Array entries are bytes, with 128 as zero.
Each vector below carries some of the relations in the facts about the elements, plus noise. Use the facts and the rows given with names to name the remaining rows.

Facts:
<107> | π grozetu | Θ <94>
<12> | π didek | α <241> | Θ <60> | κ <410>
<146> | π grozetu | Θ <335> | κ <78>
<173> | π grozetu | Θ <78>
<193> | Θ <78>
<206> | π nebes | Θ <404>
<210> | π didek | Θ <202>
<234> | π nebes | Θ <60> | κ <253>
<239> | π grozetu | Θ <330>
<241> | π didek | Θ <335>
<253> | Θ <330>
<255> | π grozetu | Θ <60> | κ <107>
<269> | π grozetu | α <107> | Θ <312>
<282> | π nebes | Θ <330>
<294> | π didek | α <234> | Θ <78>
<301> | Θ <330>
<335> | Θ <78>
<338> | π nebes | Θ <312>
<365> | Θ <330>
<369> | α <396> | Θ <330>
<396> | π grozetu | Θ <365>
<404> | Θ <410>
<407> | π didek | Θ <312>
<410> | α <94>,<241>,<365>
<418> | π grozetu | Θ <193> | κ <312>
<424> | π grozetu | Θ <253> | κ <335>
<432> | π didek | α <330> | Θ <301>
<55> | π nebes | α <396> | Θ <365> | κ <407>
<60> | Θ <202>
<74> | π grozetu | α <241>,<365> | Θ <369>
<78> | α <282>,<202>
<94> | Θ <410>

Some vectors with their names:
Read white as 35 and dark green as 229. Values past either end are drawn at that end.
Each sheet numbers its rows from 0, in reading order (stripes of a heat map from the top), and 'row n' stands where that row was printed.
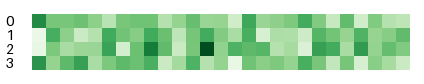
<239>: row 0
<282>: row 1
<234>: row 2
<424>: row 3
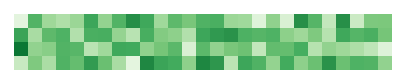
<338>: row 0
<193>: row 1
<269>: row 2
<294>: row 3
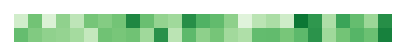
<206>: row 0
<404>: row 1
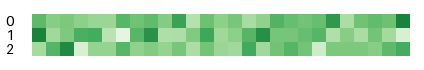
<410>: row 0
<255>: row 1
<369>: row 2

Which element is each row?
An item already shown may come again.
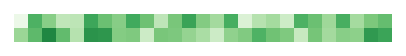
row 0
<282>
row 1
<253>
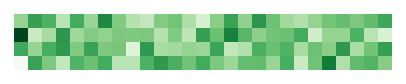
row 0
<365>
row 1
<418>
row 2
<335>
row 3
<432>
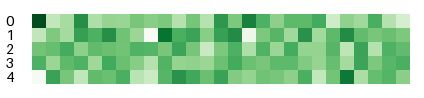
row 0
<418>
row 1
<241>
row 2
<312>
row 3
<78>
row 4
<432>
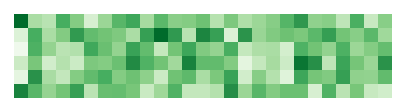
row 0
<107>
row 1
<407>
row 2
<282>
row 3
<206>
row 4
<55>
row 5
<396>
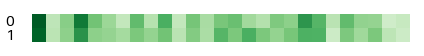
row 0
<146>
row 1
<173>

